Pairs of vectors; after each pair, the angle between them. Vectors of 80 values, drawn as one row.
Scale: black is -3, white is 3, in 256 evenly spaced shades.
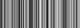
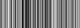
orthogonal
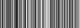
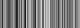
nearly parallel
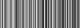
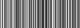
nearly parallel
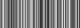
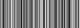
nearly opposite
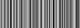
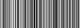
orthogonal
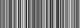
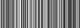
partly opposed
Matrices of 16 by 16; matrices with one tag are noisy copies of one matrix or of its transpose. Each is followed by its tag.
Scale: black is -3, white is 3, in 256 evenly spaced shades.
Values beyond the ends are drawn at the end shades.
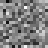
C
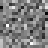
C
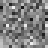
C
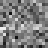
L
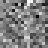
L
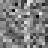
L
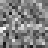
L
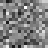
C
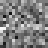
L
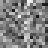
L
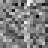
L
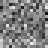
C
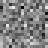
C
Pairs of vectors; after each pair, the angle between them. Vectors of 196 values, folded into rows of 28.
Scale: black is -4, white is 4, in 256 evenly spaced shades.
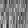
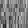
nearly opposite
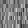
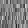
partly opposed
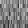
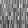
nearly parallel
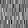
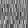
partly opposed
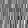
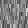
partly opposed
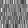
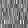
orthogonal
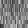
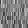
partly opposed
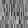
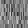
nearly parallel
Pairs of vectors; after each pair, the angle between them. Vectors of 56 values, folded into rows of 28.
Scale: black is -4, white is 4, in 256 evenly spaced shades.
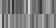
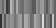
orthogonal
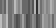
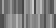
partly opposed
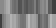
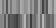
partly opposed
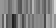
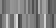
partly opposed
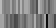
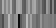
orthogonal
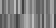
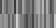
nearly opposite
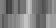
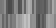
nearly parallel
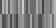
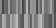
nearly opposite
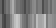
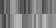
nearly parallel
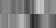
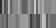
partly aligned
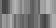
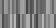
orthogonal
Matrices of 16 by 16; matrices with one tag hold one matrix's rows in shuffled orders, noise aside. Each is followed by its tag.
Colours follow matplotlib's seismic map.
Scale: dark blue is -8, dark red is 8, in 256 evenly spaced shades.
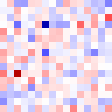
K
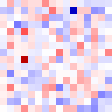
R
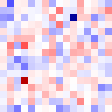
R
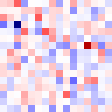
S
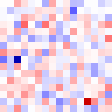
S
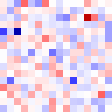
S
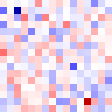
S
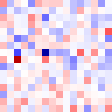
K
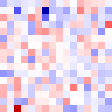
K
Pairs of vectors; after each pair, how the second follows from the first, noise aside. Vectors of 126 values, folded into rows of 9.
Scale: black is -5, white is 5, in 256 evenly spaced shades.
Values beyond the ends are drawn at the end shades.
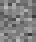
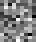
scaled up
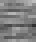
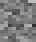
sign-scrambled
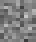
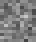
sign-scrambled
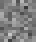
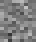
sign-scrambled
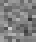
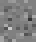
partly zeroed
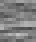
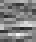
scaled up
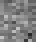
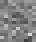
sign-scrambled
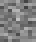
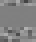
partly zeroed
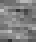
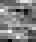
scaled up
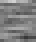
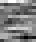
scaled up
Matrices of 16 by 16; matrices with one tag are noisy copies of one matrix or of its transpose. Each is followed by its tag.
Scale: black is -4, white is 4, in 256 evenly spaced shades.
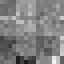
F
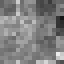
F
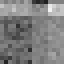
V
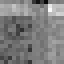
V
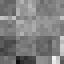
F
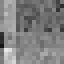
V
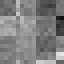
F
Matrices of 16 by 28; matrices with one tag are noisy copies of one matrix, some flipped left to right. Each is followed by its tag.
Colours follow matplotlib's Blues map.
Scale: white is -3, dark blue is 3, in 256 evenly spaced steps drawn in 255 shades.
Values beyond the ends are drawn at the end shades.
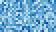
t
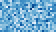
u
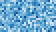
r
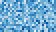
t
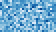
u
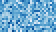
t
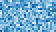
u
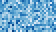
t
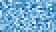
u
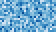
r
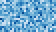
r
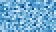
u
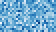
t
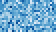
t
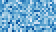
t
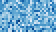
t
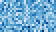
t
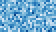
r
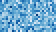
t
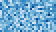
u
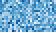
t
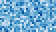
r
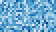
t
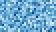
r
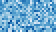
t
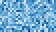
t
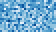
u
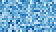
t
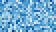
t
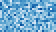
u
